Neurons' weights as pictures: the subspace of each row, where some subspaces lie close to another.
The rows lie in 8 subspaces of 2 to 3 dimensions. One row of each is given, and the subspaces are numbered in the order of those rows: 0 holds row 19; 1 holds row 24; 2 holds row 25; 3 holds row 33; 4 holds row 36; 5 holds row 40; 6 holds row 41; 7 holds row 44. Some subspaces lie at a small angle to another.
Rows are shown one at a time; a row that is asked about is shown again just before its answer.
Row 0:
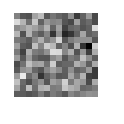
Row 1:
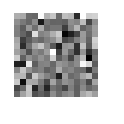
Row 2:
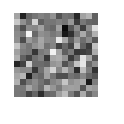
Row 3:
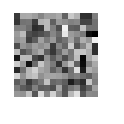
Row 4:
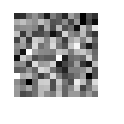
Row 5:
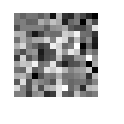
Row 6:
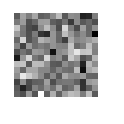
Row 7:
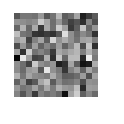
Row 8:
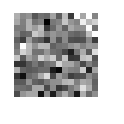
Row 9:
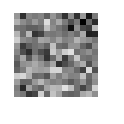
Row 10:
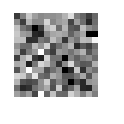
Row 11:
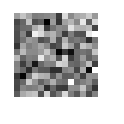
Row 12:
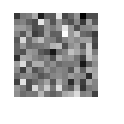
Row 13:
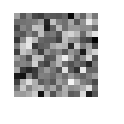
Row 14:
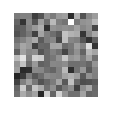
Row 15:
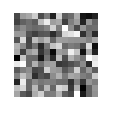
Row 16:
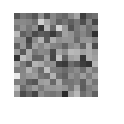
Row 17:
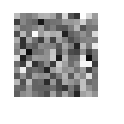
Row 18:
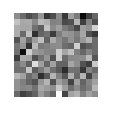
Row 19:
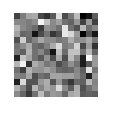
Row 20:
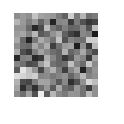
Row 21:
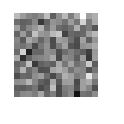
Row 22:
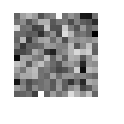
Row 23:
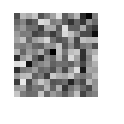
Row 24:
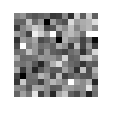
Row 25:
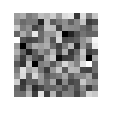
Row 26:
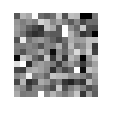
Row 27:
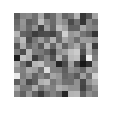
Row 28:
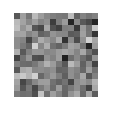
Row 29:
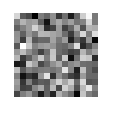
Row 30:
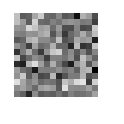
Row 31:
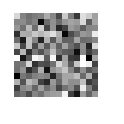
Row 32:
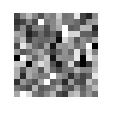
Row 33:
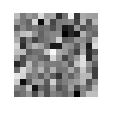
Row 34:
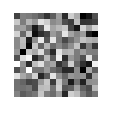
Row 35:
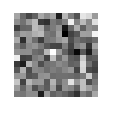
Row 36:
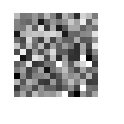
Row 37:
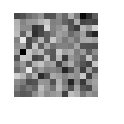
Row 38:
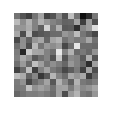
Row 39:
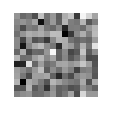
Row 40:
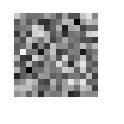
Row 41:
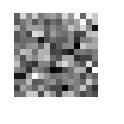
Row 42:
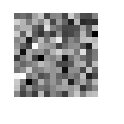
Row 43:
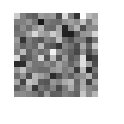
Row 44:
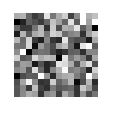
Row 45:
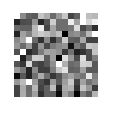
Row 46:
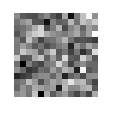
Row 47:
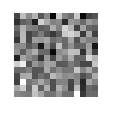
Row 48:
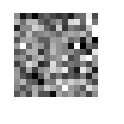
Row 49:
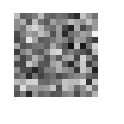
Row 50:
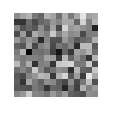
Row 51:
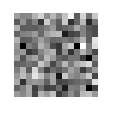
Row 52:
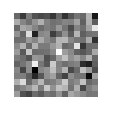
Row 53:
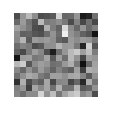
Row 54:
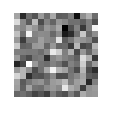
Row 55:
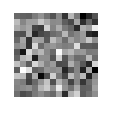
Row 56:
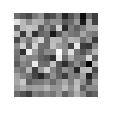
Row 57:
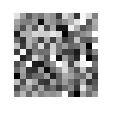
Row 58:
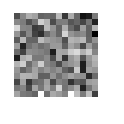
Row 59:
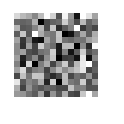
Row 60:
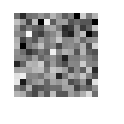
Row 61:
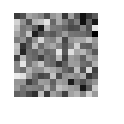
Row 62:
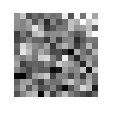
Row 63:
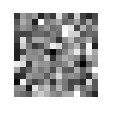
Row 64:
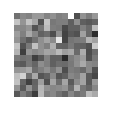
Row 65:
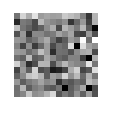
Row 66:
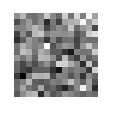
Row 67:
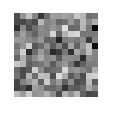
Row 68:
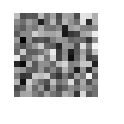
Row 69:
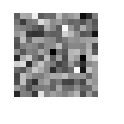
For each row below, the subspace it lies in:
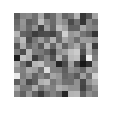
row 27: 4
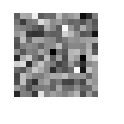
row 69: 0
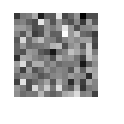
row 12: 3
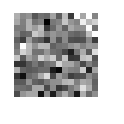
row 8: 6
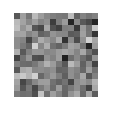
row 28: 7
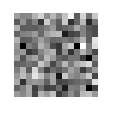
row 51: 1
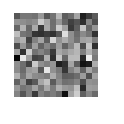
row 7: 4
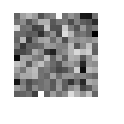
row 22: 3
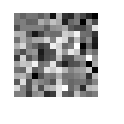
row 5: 6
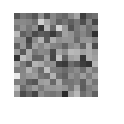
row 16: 4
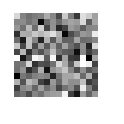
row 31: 4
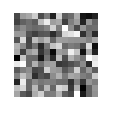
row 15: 6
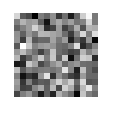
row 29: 6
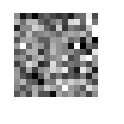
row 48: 1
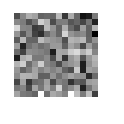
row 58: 3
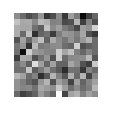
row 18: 5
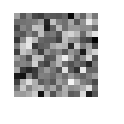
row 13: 2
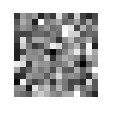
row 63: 3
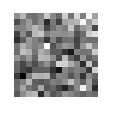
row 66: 6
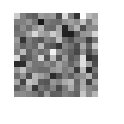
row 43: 0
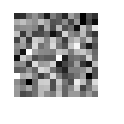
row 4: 7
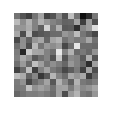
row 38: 5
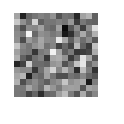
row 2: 0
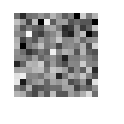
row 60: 1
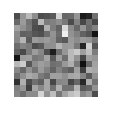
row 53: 3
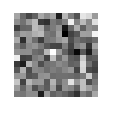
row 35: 3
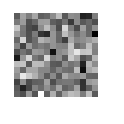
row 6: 3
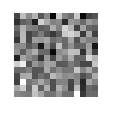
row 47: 6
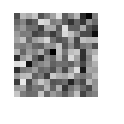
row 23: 1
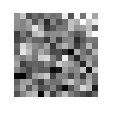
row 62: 6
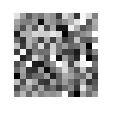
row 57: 4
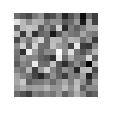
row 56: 2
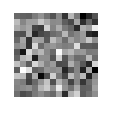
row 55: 5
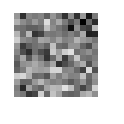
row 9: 6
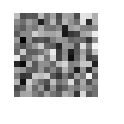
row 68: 1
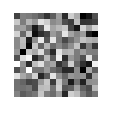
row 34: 5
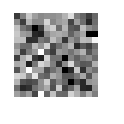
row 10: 5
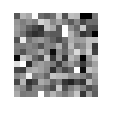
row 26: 0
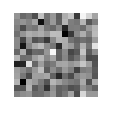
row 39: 1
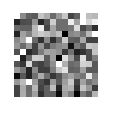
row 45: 7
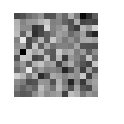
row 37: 5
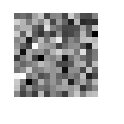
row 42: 2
